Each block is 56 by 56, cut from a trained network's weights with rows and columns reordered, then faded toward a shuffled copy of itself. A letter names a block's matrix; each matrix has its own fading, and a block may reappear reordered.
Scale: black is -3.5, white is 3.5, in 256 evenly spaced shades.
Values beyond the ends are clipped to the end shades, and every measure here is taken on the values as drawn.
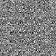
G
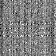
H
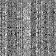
H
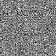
G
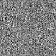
G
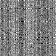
H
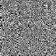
G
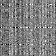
H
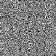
G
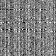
H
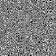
G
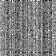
H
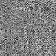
G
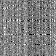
H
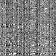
H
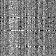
H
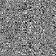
G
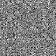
G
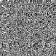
G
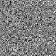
G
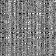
H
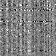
H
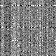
H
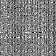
H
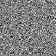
G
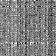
H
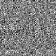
G
